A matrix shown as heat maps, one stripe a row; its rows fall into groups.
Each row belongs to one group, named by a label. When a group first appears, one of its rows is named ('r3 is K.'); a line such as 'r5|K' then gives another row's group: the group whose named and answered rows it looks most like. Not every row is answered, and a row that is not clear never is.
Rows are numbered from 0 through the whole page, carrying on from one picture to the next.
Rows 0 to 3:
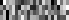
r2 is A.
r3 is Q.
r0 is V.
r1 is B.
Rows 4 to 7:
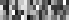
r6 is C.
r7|Q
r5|Q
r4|A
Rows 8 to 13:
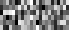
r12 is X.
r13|Q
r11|C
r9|A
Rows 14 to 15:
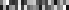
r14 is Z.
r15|A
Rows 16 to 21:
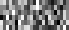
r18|V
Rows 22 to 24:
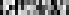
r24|A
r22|V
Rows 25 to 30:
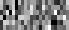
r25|C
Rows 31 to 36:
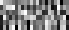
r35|A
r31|Q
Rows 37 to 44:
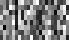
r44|A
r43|V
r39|Z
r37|Q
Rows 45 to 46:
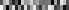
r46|C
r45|B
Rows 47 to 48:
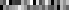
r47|B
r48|A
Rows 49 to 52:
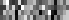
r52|B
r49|Z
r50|B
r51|V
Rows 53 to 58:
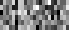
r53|V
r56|B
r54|Q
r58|X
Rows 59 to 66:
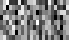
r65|C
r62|V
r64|V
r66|Q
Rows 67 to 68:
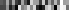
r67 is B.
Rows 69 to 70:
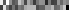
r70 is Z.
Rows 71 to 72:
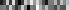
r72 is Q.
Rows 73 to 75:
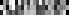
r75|Z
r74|C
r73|A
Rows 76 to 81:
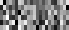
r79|Z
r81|X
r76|X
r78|B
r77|Z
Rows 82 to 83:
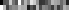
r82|A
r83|Q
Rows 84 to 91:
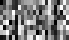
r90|X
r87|C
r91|B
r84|B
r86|V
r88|Z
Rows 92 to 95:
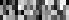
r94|C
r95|V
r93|X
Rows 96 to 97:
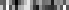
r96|B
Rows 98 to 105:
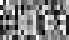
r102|A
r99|V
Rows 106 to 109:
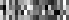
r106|X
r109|X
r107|B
